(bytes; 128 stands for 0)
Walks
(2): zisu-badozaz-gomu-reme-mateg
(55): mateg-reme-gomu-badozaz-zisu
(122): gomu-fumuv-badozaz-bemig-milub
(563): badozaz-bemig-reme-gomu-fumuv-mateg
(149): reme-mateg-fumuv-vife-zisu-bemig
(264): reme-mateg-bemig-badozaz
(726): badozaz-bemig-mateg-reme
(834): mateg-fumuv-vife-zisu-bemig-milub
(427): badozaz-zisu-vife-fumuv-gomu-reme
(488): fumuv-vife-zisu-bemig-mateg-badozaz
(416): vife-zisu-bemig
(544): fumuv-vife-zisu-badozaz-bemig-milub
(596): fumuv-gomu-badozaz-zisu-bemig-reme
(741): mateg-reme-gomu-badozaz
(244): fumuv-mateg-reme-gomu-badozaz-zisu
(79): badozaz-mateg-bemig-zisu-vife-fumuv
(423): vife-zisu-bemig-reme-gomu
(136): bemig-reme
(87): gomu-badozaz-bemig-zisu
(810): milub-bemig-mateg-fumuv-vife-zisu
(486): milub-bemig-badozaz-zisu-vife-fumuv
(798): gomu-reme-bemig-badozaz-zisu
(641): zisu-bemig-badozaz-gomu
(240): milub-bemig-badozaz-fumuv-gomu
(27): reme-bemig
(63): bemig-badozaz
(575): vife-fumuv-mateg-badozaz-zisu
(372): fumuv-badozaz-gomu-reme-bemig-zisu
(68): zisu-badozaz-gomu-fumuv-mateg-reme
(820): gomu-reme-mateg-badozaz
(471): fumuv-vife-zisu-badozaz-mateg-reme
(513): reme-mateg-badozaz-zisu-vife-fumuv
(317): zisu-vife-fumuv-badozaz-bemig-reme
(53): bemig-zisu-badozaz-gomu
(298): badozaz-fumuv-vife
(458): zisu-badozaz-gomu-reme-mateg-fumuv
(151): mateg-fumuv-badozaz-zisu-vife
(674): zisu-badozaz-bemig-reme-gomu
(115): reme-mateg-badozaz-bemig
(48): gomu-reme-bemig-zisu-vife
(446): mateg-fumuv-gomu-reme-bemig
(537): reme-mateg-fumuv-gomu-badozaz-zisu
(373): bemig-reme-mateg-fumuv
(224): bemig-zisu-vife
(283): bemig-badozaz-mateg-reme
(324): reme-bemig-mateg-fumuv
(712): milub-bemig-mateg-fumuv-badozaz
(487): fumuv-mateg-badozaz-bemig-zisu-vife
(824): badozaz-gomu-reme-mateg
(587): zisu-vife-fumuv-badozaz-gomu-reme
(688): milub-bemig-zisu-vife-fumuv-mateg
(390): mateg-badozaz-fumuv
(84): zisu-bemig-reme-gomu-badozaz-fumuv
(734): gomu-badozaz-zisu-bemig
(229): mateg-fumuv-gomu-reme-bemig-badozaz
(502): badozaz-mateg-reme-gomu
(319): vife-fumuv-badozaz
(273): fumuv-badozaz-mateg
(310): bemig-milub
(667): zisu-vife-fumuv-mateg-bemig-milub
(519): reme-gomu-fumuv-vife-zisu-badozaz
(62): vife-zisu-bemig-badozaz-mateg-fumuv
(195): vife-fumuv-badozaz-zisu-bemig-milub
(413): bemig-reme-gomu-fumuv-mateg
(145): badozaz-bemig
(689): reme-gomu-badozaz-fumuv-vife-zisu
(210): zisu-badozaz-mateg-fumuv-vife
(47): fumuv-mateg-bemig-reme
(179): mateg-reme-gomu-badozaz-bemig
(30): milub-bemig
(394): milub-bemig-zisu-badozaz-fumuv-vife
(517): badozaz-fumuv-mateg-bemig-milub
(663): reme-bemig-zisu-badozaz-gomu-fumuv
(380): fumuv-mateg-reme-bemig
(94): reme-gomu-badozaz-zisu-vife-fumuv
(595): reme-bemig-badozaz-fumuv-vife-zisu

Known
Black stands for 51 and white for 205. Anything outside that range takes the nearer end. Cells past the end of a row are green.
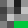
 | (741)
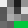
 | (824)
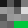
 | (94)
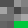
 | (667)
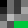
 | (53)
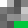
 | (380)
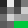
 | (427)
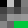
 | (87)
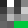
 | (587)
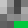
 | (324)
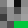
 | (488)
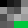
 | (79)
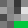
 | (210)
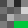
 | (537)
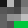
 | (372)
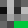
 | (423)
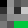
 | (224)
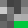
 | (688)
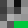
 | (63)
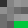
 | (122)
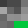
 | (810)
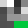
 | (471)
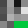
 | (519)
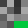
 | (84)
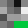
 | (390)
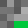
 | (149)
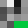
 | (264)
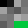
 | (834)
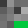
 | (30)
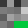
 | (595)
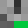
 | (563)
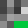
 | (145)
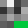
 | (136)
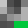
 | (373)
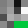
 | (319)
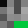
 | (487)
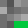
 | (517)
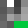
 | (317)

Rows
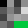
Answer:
(151)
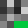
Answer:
(55)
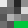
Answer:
(2)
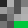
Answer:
(394)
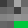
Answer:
(310)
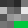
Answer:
(513)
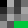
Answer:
(641)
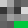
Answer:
(27)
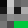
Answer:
(48)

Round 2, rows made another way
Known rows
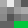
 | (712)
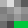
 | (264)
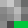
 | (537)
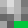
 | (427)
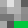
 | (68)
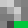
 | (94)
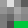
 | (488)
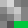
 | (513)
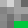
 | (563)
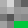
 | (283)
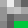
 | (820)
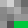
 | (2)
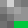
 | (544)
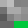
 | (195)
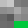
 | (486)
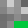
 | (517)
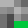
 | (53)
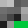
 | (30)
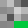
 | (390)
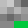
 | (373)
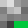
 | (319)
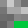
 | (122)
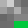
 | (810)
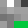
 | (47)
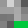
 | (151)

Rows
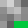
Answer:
(458)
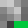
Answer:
(689)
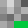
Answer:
(726)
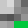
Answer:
(136)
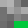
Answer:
(734)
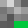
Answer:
(240)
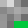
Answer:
(824)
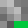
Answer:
(575)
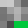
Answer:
(663)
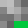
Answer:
(798)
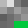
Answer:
(688)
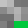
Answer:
(62)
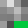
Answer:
(244)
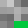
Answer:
(79)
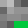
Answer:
(115)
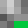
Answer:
(48)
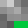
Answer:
(149)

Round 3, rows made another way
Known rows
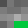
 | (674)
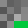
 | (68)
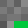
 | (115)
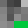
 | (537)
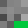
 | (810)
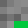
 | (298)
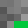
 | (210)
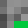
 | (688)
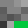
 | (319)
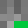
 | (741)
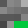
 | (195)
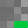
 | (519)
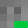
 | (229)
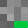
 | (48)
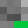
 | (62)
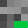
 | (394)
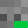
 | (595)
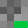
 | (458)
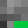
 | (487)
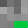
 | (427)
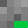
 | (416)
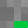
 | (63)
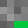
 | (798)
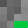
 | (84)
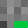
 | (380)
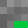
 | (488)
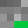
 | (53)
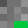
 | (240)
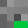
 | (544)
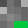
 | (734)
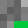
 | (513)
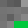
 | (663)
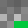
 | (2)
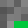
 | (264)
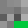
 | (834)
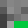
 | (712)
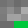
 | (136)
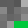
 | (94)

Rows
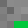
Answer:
(310)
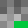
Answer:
(502)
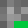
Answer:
(726)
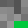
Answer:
(55)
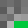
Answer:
(563)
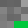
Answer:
(689)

